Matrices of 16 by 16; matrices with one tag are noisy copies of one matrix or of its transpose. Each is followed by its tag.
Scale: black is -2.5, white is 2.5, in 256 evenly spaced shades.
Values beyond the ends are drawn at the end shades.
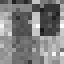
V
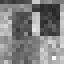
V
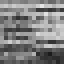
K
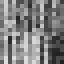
K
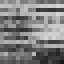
K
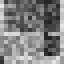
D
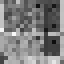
D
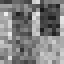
V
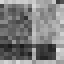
D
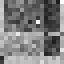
D
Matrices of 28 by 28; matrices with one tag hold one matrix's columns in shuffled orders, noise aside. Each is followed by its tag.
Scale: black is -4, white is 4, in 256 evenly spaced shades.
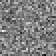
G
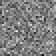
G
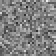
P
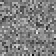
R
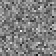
G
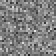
G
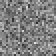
G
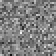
R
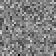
R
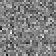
R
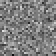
G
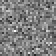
G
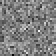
G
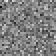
P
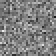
G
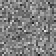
G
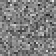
P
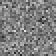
G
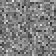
P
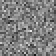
G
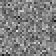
G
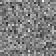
P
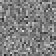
G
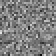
R
